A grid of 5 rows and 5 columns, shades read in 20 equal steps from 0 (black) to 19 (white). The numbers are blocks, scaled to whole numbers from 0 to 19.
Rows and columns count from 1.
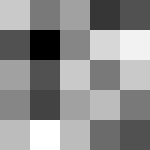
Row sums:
46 50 57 50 61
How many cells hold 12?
3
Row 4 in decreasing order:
14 12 10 9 5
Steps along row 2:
down up up up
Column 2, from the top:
9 0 6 5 19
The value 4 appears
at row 1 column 4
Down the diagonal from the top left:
15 0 15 14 6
